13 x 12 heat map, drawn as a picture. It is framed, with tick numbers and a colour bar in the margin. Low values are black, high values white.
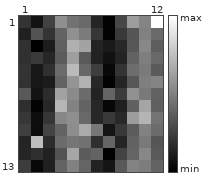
On average the colour sits 30% of the way up the scale. Stripes running up and down repeat 2 times from left to right. The bottom right is the calmest part.
